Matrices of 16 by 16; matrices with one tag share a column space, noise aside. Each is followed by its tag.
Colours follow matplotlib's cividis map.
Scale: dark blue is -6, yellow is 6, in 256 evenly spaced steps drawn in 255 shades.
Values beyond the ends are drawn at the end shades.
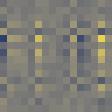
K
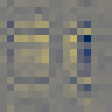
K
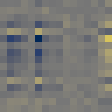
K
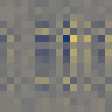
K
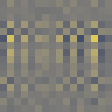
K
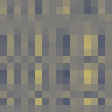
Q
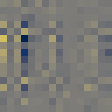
K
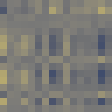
Q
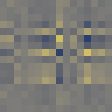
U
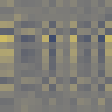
K
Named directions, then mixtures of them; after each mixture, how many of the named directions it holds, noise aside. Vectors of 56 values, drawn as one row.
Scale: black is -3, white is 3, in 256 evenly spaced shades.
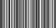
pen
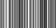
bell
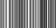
one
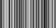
two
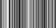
two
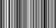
two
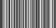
one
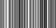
one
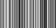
one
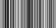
two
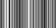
two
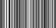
two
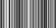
two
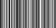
one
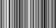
two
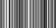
two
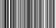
two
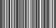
one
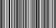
one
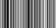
two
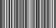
one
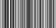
two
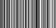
two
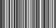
one
